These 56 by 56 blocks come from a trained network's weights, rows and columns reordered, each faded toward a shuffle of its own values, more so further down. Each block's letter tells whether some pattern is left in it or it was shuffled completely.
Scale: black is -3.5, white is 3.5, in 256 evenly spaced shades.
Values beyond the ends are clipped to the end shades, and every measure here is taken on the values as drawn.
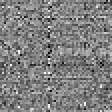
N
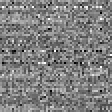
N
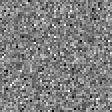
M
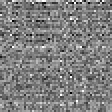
N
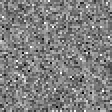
M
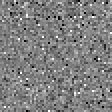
N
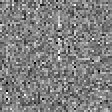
N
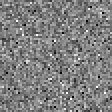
M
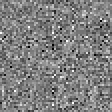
N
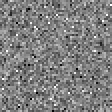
M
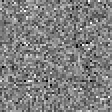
N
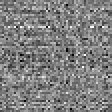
N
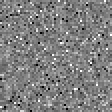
M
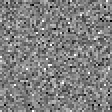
M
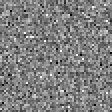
M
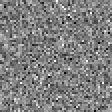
M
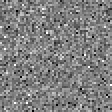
M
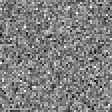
M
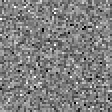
M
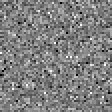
M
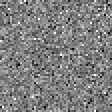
M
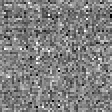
N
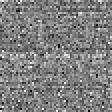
N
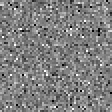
N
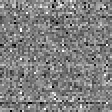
N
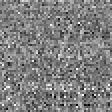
N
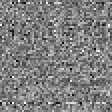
N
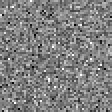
M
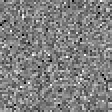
M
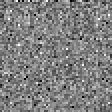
N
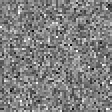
M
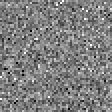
M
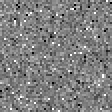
M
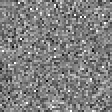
M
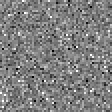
M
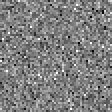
M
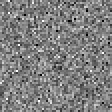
N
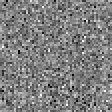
N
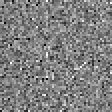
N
